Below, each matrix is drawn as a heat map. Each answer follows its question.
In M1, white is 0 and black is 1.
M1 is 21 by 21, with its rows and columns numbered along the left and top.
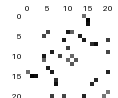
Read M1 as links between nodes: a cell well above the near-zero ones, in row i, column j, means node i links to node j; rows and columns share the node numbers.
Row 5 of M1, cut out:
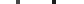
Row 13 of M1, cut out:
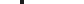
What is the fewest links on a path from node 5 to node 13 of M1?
1
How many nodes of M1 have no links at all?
2
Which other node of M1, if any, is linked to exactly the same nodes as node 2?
node 1
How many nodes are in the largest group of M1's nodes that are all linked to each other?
3
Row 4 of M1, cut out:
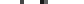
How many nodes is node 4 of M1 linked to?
3
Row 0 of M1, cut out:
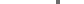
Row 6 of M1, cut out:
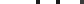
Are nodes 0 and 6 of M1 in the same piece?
yes
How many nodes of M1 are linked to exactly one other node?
7
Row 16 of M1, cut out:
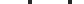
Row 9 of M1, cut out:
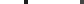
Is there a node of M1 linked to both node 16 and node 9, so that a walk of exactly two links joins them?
no
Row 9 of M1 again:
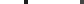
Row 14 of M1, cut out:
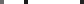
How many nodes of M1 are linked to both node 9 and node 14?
2
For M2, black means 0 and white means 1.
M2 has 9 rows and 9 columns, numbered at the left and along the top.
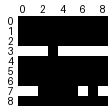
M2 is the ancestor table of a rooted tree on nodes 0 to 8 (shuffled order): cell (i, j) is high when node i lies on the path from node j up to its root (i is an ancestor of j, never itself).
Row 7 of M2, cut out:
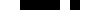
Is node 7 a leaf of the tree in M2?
no
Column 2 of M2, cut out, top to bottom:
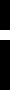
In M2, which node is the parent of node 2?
3
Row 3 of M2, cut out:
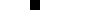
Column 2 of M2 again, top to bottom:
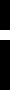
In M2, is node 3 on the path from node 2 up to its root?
yes
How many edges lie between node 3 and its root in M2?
0
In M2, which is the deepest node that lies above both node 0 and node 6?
7
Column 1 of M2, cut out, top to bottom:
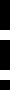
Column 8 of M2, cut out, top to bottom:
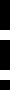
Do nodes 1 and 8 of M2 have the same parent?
yes
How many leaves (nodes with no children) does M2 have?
7
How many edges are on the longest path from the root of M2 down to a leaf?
2
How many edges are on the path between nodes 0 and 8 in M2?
2
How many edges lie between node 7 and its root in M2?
1
